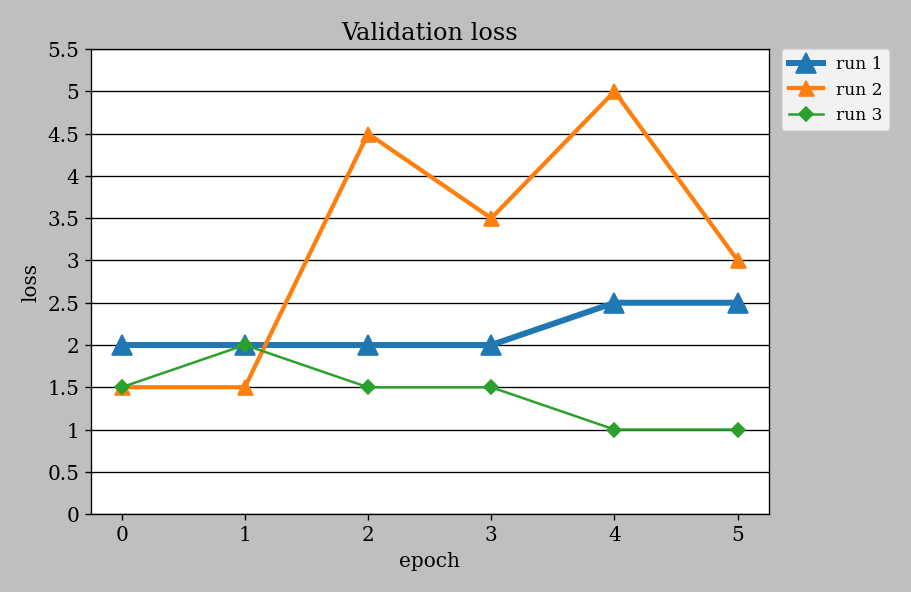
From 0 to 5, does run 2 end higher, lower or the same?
higher
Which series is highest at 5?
run 2
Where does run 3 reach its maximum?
1
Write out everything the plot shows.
Title: Validation loss
x-axis: epoch, ticks 0 1 2 3 4 5
y-axis: loss, ticks 0 0.5 1 1.5 2 2.5 3 3.5 4 4.5 5 5.5
Legend: run 1, run 2, run 3
Values:
run 1: 2 2 2 2 2.5 2.5
run 2: 1.5 1.5 4.5 3.5 5 3
run 3: 1.5 2 1.5 1.5 1 1
